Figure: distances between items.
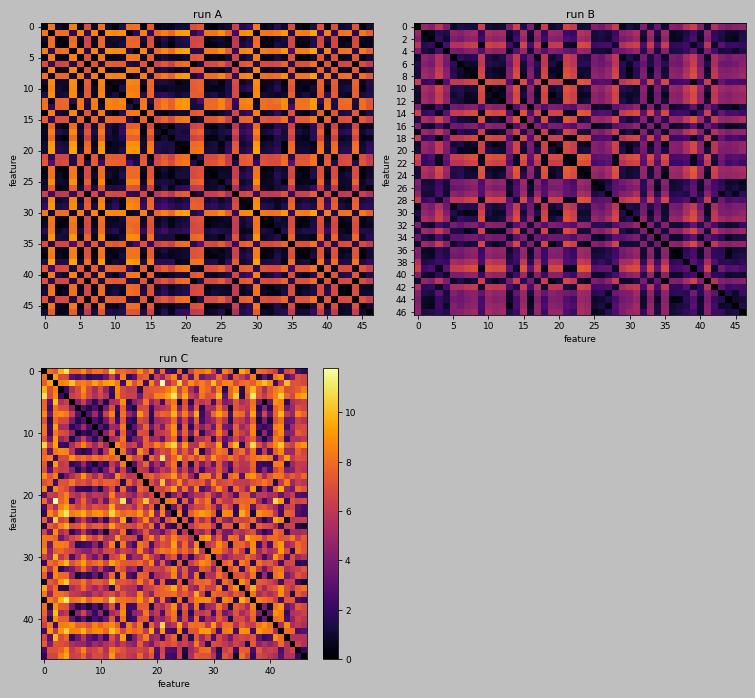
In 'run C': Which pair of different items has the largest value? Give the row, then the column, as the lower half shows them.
21, 2
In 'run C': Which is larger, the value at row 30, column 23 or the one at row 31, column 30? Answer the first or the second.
the first
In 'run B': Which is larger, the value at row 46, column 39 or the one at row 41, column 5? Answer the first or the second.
the first
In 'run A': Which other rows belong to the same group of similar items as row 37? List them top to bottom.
0, 2, 3, 5, 7, 9, 10, 11, 14, 16, 17, 18, 19, 20, 23, 24, 25, 26, 28, 29, 31, 32, 33, 34, 36, 38, 40, 42, 43, 45, 46
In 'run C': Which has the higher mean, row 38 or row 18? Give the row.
18
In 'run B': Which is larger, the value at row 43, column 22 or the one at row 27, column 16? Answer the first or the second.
the first
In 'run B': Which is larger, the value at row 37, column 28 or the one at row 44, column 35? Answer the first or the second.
the second
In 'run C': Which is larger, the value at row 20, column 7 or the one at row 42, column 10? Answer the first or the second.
the second
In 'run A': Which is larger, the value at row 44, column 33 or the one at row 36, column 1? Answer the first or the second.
the second
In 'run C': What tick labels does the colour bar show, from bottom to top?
0, 2, 4, 6, 8, 10
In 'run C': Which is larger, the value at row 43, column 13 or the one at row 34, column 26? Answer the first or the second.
the second
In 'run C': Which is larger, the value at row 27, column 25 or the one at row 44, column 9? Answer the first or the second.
the first
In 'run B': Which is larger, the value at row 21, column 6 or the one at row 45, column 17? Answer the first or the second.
the first
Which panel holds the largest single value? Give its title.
run C
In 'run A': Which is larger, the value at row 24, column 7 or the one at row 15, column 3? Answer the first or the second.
the second
